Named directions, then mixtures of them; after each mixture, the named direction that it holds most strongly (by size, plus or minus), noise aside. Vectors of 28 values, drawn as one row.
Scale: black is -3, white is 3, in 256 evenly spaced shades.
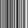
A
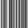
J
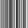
A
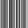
J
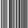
J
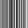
A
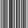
J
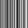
A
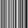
A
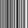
A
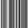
J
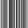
J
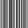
J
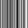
A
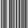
J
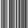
J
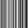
A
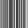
A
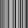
A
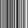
A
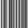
J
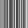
A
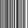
A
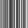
A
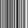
A
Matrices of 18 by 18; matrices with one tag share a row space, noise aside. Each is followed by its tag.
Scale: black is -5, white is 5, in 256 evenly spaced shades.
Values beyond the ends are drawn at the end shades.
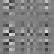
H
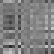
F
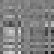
F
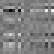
F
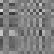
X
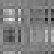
F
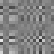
X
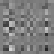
H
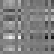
F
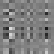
H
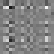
H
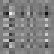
H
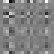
H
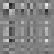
H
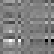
F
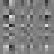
H
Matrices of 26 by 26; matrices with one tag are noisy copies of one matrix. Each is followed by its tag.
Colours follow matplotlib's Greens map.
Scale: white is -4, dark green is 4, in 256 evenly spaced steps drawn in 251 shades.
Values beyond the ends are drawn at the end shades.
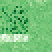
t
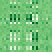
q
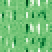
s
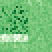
t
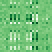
q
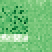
t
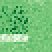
t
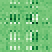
q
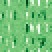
s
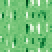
s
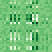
q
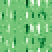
s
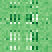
q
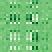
q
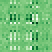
q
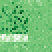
t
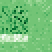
t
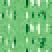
s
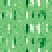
s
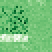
t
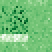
t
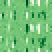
s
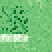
t
